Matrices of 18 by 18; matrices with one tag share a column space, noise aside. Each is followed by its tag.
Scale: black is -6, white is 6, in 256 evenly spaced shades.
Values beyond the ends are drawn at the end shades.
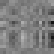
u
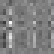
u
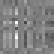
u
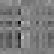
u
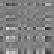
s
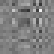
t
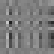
u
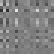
t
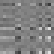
s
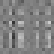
u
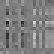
u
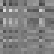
t
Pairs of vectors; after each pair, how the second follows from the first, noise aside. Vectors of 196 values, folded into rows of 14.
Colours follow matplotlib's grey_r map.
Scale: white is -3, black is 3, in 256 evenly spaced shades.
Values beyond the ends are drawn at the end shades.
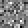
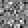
copied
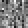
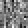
reversed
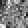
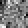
copied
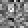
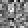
copied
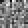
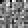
copied
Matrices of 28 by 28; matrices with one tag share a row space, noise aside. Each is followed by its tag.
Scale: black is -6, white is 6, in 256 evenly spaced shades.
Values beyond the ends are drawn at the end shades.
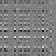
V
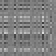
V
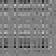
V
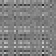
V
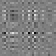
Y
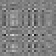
Y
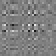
Y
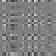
Y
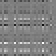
V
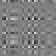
Y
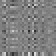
Y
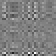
Y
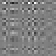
Y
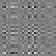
Y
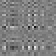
Y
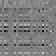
V
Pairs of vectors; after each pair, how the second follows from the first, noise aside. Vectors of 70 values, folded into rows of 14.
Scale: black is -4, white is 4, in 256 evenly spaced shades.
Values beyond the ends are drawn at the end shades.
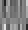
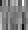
reversed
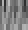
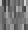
sign-scrambled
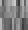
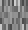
sign-scrambled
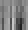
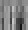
copied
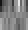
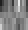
copied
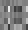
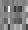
copied
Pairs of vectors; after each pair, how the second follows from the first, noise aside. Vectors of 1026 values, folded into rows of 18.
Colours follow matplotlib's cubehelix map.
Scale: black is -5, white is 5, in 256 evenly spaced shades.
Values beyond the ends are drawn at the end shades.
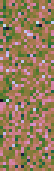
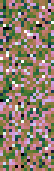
scaled up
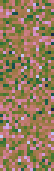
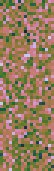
wrapped around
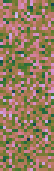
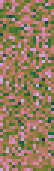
wrapped around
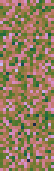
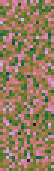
copied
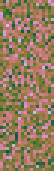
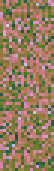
copied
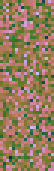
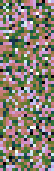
scaled up
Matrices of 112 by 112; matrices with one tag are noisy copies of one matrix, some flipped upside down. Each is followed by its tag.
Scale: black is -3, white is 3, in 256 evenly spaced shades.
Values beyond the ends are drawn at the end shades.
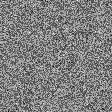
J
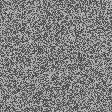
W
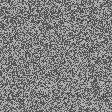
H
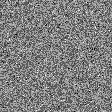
J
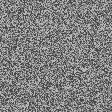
H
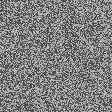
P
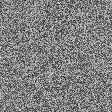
W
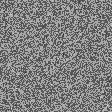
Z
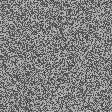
J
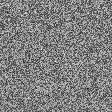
H
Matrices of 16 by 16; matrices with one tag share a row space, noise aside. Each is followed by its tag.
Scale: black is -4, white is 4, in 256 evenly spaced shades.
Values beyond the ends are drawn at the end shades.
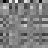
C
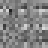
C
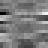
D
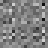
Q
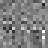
Q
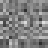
C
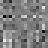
Q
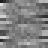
D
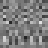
C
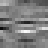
D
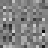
Q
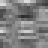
D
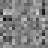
Q
